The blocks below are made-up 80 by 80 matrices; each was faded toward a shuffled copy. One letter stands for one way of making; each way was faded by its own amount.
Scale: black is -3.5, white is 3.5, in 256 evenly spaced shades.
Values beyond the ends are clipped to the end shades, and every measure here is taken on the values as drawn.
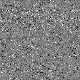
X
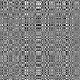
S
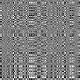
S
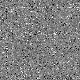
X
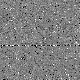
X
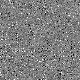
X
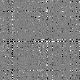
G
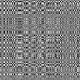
S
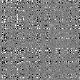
G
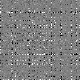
G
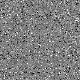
X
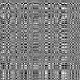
S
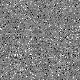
X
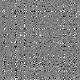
G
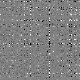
G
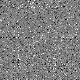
X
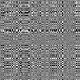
S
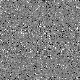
X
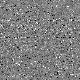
X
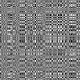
S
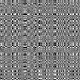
S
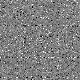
X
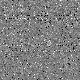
X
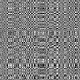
S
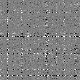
G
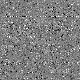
X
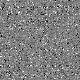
X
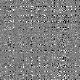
G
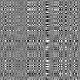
S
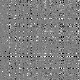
G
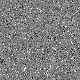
X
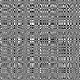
S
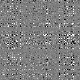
G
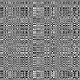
S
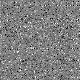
X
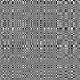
S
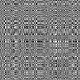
S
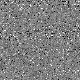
X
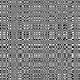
S
